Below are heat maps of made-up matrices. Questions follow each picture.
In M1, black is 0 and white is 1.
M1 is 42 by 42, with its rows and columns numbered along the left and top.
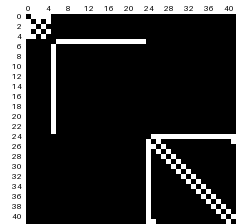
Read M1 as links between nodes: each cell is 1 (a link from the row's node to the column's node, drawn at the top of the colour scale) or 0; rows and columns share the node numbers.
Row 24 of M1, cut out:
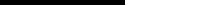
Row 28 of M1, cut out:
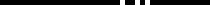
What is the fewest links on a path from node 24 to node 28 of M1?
1
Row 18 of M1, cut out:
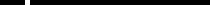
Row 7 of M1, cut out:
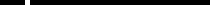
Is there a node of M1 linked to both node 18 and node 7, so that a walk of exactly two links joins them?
yes
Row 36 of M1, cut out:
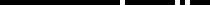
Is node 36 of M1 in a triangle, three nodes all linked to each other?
yes
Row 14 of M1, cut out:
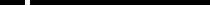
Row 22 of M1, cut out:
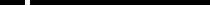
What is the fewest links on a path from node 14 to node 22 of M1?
2
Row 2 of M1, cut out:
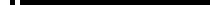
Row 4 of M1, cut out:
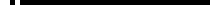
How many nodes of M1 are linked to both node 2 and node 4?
3
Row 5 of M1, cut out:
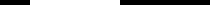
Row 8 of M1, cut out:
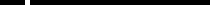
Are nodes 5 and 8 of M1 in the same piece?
yes
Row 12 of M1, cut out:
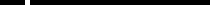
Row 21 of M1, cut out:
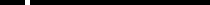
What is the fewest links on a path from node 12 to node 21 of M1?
2
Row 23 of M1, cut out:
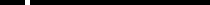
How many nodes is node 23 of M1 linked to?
1
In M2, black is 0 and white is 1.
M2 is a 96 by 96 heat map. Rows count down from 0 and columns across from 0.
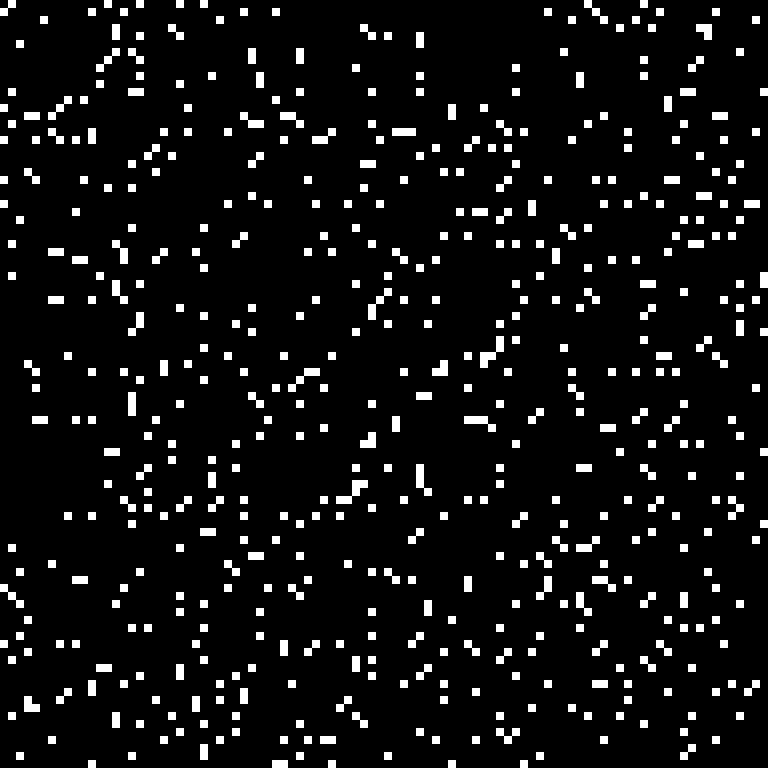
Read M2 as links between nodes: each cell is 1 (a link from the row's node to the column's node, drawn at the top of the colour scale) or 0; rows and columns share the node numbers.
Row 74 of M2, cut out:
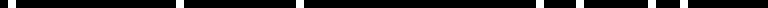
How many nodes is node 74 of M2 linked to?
7
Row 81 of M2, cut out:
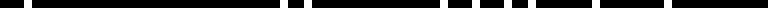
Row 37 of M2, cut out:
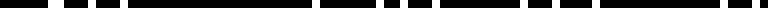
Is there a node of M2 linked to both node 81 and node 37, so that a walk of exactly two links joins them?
yes
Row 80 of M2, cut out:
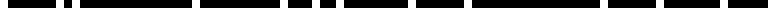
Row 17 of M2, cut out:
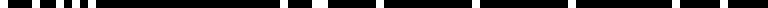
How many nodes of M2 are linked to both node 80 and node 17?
6
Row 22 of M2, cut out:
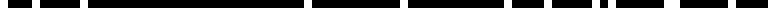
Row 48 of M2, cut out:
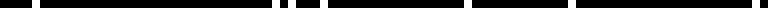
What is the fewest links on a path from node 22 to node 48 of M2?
2
